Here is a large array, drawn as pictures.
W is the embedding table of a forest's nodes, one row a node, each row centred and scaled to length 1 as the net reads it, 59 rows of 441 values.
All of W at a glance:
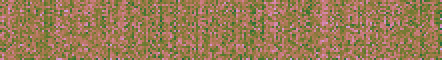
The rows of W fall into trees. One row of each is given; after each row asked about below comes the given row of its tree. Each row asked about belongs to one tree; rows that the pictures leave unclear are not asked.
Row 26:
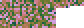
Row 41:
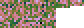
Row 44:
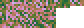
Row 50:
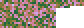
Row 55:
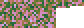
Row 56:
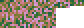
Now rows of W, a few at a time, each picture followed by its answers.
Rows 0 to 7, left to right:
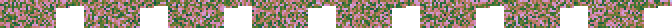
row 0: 26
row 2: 50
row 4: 26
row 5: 26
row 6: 56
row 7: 41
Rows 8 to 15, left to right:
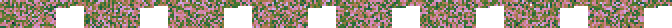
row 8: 26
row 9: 56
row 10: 44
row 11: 44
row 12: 56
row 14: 41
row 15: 44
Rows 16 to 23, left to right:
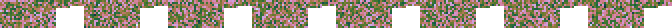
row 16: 55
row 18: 26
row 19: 56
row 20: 55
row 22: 56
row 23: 56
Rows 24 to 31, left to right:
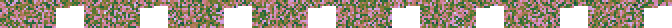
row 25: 56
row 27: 26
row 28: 41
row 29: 50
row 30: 56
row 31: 56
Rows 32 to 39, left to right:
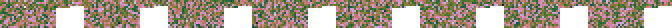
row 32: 55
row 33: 26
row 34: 50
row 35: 26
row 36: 26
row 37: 50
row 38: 26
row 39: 41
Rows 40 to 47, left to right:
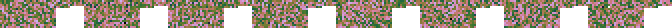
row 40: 56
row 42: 41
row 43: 50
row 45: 44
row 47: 50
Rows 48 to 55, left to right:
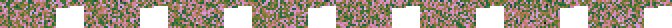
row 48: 56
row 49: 56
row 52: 26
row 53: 44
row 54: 41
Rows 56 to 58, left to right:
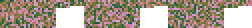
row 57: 55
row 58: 26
